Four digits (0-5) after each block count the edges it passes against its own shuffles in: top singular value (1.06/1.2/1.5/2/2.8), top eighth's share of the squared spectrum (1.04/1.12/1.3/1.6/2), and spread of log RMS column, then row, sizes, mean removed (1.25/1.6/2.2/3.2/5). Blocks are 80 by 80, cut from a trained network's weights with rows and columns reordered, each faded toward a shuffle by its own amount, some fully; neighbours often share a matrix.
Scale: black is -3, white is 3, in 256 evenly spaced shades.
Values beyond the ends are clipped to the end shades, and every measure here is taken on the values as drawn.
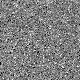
0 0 0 0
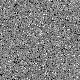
0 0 0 0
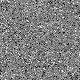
0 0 0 0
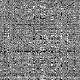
3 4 3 2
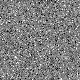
0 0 0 0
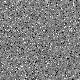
1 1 0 0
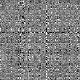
3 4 3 2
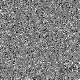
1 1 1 0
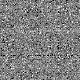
2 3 2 1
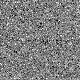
0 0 0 0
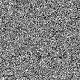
2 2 0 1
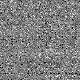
2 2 2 1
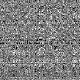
3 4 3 2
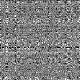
3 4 3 2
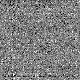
2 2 1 1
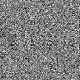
3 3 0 2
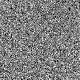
2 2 0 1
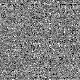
2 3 2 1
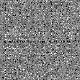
2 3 2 1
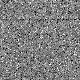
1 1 0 0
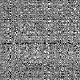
3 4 3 2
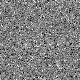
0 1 0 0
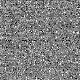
2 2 1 1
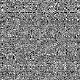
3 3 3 2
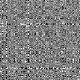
4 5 3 3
